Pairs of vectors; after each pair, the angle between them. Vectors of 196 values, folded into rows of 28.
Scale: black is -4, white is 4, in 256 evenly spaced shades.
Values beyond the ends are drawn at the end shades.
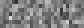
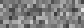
partly opposed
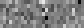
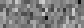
nearly parallel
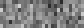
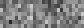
nearly parallel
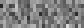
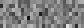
nearly parallel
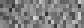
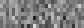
partly opposed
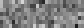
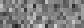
partly aligned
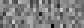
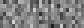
nearly parallel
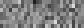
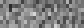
partly aligned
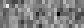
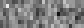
nearly parallel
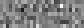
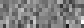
partly opposed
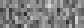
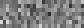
orthogonal
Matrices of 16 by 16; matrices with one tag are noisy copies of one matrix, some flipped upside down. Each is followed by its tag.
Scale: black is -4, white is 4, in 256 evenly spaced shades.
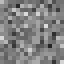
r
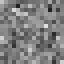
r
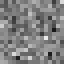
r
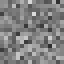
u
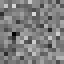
u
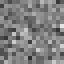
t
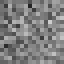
t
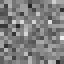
t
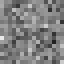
r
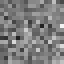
t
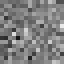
t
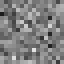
u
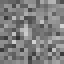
t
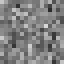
r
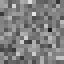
u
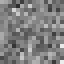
r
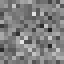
u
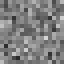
r
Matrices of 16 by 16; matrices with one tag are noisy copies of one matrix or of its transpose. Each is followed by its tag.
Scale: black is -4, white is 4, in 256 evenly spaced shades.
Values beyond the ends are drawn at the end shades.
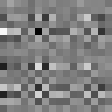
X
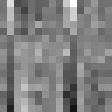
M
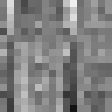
M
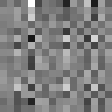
X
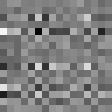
X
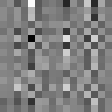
X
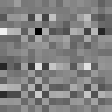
X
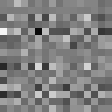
X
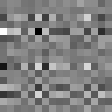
X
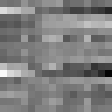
M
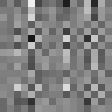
X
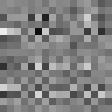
X
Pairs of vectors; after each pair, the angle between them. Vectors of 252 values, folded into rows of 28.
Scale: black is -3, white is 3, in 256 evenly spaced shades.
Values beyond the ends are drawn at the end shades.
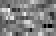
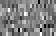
partly aligned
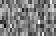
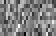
orthogonal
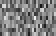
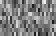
orthogonal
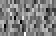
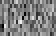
partly opposed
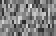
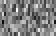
partly opposed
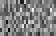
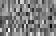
nearly opposite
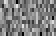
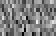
partly aligned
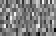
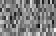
nearly opposite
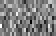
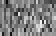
partly opposed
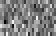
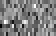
nearly opposite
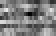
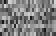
partly opposed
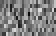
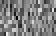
nearly parallel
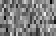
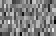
partly aligned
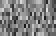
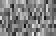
nearly parallel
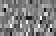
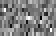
nearly opposite
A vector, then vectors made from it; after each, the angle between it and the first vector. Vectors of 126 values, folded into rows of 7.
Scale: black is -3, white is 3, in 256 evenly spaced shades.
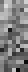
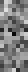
partly aligned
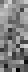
nearly parallel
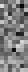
orthogonal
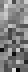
nearly parallel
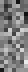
partly opposed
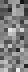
partly opposed
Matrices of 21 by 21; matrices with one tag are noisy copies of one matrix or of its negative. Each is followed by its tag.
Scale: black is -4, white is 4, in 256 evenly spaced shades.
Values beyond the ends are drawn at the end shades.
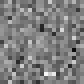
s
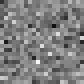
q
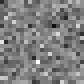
q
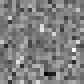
s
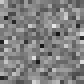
q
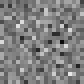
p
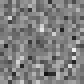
s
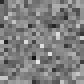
q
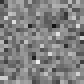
q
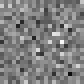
p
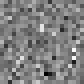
s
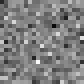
q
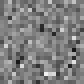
s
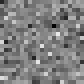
q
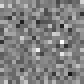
p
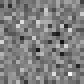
p
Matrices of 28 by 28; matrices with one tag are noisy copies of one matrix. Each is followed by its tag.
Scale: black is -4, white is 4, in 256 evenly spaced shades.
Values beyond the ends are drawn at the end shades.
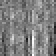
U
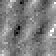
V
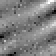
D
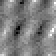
V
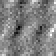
V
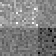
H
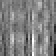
U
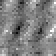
V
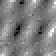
V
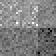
H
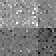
H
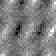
V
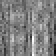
U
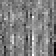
U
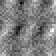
V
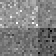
H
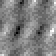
V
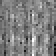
U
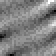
D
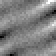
D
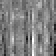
U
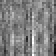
U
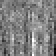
U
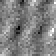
V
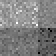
H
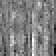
U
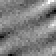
D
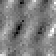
V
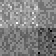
H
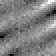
D
